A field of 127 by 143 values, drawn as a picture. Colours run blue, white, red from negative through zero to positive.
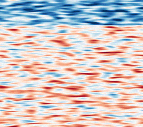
Seam: horizontal, 20% of the way down, the bottom part higher. Grain: streaks across. Average level on the scale: 50%.
